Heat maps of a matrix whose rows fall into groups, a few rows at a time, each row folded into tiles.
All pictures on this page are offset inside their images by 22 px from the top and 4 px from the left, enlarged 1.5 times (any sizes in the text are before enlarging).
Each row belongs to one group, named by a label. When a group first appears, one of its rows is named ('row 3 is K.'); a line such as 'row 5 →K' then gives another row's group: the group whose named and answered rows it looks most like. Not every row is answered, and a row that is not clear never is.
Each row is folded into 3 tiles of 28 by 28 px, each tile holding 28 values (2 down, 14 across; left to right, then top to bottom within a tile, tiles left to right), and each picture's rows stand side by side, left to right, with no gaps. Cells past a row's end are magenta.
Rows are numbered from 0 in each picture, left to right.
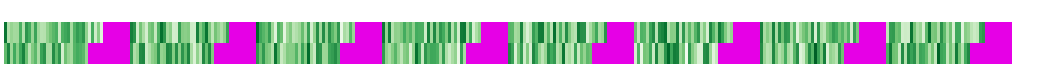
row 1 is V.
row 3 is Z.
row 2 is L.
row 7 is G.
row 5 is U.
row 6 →Z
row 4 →V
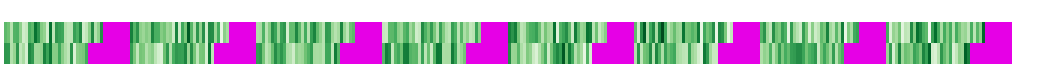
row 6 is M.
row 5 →U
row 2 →G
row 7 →V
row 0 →V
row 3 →G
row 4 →Z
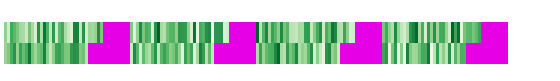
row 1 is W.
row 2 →U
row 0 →G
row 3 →V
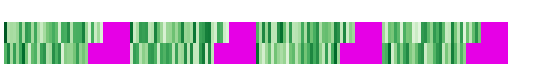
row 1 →W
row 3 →G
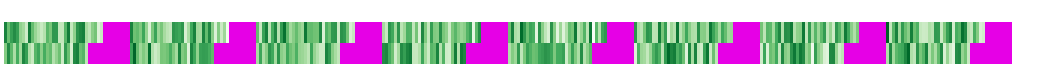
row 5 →W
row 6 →U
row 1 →L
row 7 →U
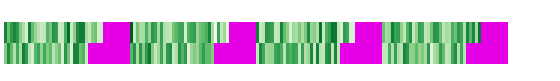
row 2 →W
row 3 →W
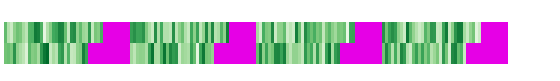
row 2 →G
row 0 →V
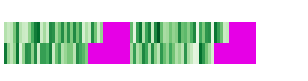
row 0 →V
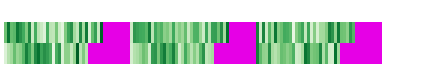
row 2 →Z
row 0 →M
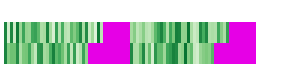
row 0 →Z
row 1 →V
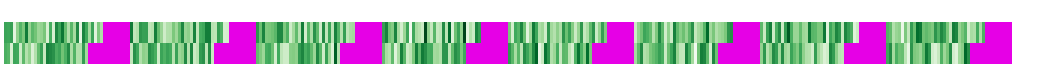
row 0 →Z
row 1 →W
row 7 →V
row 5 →G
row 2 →Z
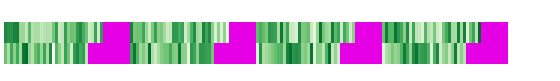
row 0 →L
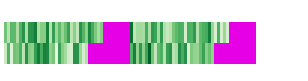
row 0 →U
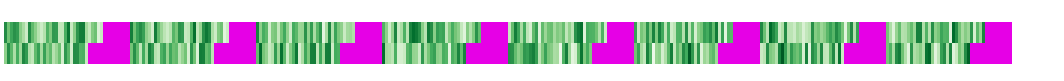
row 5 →Z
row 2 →G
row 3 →V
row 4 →G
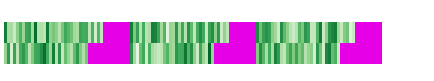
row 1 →Z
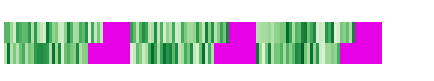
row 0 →M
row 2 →V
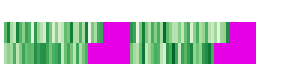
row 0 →M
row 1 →V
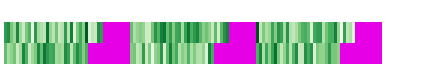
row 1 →V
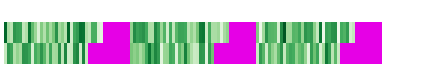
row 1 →G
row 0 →W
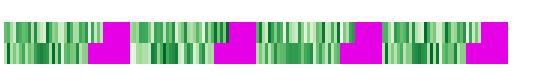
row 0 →M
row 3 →M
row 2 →M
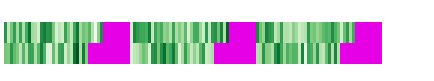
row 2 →W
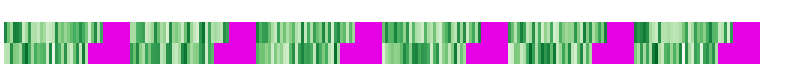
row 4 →W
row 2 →Z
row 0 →W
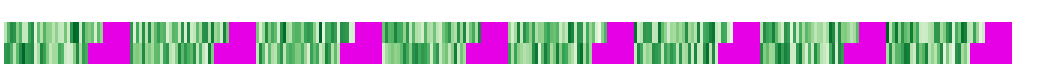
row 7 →U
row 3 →M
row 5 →W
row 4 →G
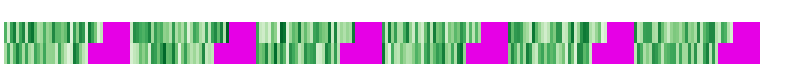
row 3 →Z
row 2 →G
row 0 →U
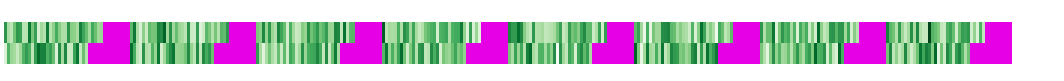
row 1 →V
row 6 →Z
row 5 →V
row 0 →W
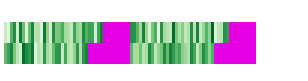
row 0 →G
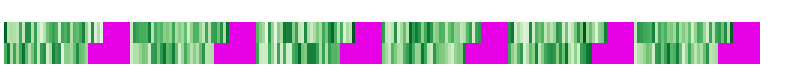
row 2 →V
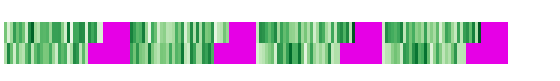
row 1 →L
